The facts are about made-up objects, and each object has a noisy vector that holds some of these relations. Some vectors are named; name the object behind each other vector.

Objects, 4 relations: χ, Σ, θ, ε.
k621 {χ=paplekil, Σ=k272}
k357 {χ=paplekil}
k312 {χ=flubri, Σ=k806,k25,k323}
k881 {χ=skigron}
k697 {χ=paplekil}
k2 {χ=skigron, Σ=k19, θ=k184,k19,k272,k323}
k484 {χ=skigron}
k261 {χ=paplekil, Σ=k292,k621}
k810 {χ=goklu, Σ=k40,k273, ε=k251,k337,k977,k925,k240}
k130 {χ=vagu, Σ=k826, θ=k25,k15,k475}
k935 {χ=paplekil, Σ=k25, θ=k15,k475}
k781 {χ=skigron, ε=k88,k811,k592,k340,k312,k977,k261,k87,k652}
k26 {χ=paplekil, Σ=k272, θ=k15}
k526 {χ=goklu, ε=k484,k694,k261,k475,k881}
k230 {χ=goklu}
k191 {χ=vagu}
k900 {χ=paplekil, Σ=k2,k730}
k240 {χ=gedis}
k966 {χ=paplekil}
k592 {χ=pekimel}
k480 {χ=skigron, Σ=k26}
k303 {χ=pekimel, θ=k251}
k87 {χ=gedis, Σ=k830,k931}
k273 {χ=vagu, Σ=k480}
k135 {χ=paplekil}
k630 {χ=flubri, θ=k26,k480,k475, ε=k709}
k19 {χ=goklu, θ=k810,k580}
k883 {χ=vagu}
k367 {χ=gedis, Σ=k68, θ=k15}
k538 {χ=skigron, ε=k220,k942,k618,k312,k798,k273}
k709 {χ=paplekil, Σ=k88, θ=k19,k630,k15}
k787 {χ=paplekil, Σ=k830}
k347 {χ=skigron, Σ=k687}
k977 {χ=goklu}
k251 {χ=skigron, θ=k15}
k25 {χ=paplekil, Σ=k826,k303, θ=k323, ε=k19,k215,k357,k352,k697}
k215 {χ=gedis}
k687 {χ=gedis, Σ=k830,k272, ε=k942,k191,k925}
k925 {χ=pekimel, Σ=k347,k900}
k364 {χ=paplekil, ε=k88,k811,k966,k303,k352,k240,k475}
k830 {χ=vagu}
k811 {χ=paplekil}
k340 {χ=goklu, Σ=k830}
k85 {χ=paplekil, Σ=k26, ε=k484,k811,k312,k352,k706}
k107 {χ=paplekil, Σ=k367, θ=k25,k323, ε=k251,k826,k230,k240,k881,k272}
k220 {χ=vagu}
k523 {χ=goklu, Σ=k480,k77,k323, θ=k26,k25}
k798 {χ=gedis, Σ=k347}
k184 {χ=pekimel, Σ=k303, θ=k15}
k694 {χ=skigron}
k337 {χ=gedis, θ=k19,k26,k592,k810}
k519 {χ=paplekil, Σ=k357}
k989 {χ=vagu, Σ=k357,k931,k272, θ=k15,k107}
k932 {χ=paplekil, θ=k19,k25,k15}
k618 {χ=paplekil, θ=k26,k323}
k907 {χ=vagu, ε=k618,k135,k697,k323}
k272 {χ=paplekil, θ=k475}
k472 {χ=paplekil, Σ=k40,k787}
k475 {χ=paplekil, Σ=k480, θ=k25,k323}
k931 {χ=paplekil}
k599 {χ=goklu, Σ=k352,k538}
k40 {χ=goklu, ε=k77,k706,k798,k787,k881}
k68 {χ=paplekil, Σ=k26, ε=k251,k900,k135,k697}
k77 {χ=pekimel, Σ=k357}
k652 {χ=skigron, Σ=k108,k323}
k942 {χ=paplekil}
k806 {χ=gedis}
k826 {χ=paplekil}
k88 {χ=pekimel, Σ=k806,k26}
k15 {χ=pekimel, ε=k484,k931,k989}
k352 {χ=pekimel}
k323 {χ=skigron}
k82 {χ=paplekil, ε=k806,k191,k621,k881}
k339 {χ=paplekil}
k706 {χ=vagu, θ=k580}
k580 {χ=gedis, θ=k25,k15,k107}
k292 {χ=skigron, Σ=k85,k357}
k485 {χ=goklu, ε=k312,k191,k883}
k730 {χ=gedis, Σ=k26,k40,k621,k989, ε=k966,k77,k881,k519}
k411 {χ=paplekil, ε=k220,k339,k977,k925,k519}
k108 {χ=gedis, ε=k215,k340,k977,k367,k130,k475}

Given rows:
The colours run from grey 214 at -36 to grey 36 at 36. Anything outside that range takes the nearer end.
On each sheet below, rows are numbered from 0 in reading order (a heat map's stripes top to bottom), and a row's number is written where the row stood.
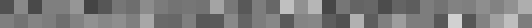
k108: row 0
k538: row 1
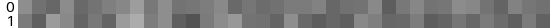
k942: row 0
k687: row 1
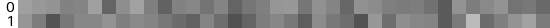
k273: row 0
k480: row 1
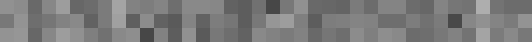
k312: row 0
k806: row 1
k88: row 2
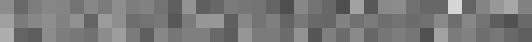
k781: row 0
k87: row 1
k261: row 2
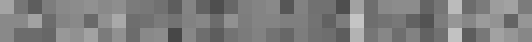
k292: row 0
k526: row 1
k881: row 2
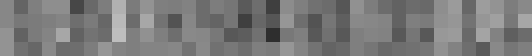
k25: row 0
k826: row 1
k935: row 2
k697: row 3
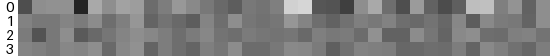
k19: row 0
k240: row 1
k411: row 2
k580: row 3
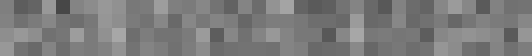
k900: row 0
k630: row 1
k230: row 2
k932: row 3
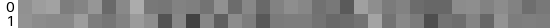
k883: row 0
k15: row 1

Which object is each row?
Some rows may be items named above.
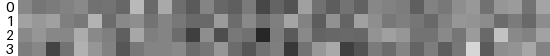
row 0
k826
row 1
k830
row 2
k303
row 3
k652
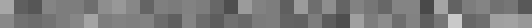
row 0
k519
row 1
k251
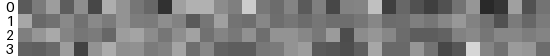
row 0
k107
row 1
k787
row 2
k907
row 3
k2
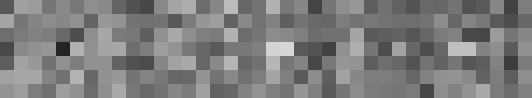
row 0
k367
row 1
k87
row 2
k68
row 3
k19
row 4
k367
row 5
k830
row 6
k523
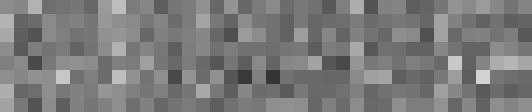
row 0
k485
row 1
k472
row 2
k519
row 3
k82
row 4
k323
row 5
k184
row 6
k472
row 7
k357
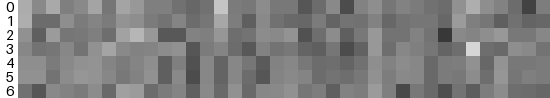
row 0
k340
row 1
k472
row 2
k810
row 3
k347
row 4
k592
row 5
k592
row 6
k730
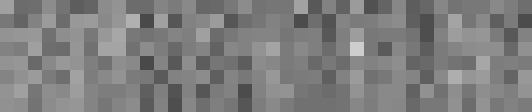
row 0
k85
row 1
k925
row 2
k599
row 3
k40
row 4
k88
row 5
k977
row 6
k352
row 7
k592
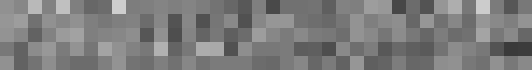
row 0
k130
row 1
k352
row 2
k77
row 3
k798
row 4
k364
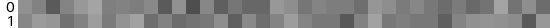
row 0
k77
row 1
k230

